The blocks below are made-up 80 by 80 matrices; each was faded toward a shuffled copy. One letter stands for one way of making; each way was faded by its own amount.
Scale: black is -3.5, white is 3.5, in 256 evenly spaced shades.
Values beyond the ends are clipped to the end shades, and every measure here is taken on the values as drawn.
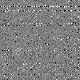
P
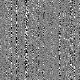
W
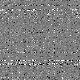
P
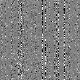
W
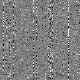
W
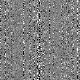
W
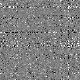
P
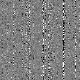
W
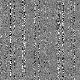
W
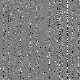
W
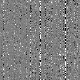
W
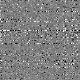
P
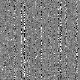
W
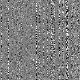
W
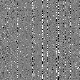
W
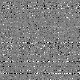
P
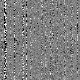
W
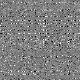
P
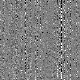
W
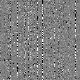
W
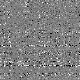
P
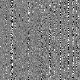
W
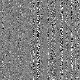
W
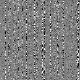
W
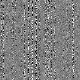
W
